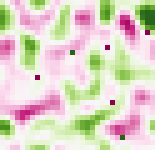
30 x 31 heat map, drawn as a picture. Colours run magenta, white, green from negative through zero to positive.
Mirror symmetry: none. Histogram: bell-shaped. Odd rows or columns: none. Grain: blotchy. Lone odd cells: 6, 2 higher and 4 lower than their neighbours.
